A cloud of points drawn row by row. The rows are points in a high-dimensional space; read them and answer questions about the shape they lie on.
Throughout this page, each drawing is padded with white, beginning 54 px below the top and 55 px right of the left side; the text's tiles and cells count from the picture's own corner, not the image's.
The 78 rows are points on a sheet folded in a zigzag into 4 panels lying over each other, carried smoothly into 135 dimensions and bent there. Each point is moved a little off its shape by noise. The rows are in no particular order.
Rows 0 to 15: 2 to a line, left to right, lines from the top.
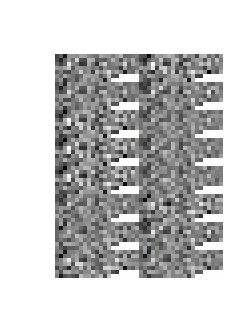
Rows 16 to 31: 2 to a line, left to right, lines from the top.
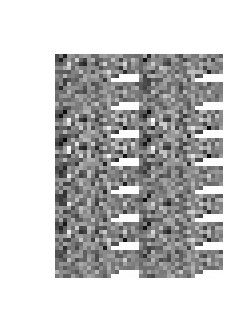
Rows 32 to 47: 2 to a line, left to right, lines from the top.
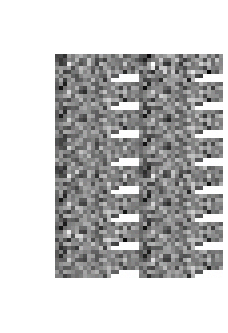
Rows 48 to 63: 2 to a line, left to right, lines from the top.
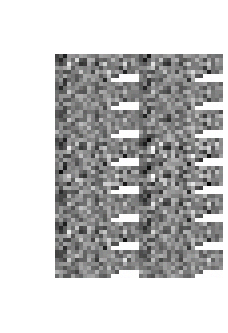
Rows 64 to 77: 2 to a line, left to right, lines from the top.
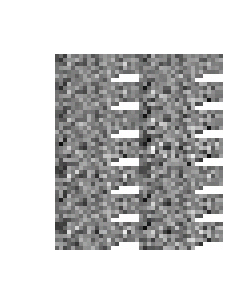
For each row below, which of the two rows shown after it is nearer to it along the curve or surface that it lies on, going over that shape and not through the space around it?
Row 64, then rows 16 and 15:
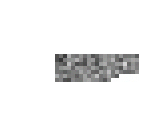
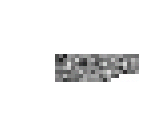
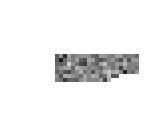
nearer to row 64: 15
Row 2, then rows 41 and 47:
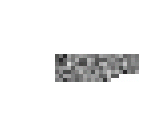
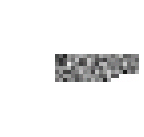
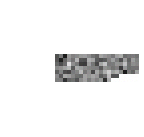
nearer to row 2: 47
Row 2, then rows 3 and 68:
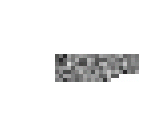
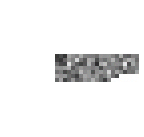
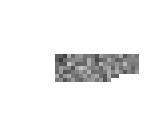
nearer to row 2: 68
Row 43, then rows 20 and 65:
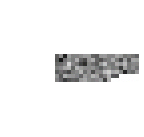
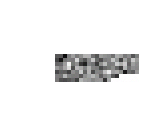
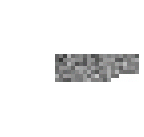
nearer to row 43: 65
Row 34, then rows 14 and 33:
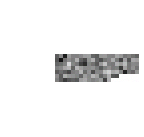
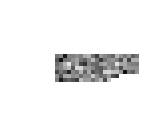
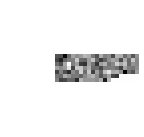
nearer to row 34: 14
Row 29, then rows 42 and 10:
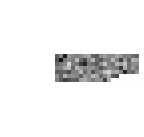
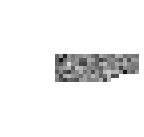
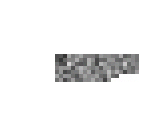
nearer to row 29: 42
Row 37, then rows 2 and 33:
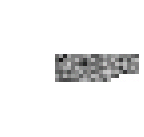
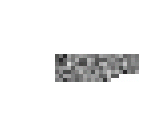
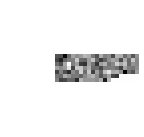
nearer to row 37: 2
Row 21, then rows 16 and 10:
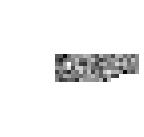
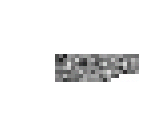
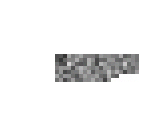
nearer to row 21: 16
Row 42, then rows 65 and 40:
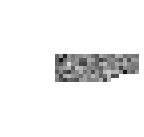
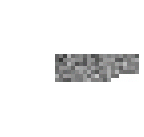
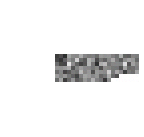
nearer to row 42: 65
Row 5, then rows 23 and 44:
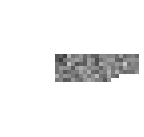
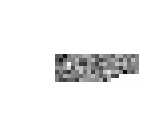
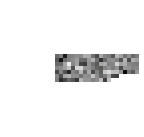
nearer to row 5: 44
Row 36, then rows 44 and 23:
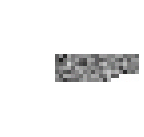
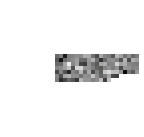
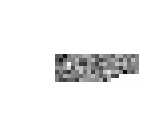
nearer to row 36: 44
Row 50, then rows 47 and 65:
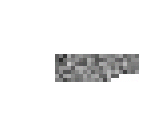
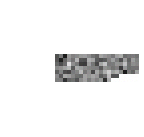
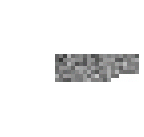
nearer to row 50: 47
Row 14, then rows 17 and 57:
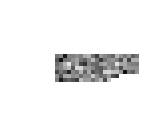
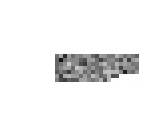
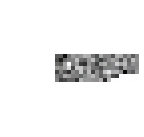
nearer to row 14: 17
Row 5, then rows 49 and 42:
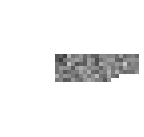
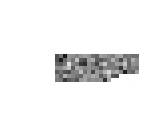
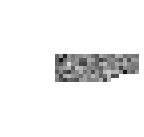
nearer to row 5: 42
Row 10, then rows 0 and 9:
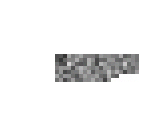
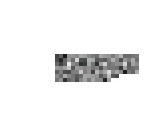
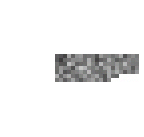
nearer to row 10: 9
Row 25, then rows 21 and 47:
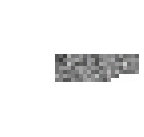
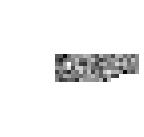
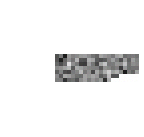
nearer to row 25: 47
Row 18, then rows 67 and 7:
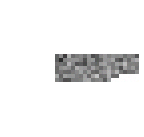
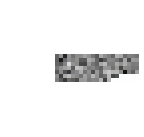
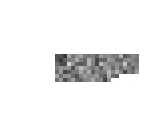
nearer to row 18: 67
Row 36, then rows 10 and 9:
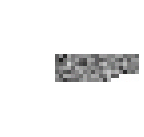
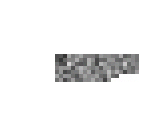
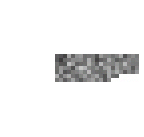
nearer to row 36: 9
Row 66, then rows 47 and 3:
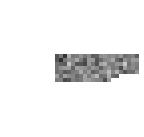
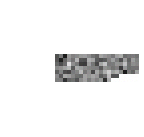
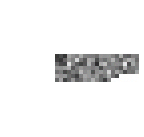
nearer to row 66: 47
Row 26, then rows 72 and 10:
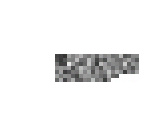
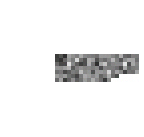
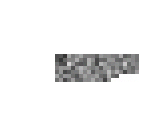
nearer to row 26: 72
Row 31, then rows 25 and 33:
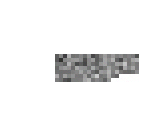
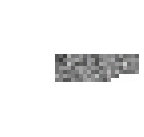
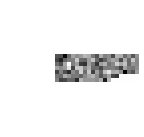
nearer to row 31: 25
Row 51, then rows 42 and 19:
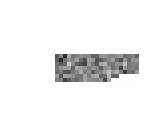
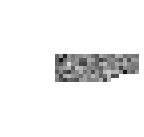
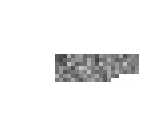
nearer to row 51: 42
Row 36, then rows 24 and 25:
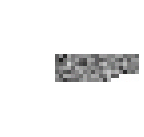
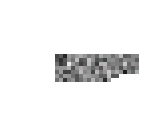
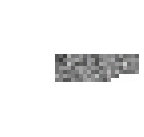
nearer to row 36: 25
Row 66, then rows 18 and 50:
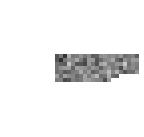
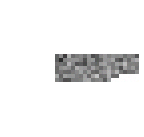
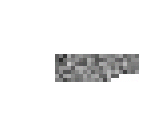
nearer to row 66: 50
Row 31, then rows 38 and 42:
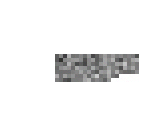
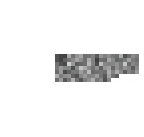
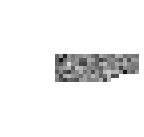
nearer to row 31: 42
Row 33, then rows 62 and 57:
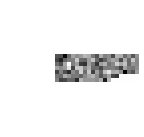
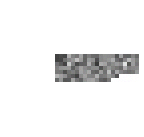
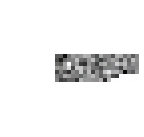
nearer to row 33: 57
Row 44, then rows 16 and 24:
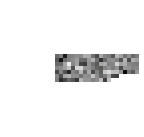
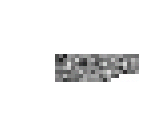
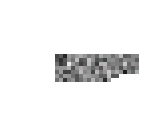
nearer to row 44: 16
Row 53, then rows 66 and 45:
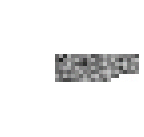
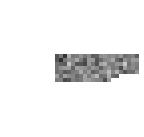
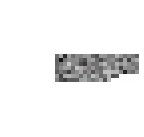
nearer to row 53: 45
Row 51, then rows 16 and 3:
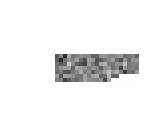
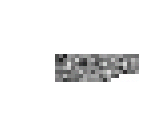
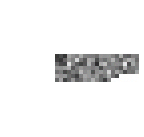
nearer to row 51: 16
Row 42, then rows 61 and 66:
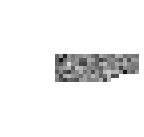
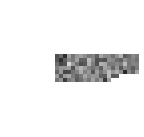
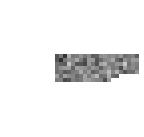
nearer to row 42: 66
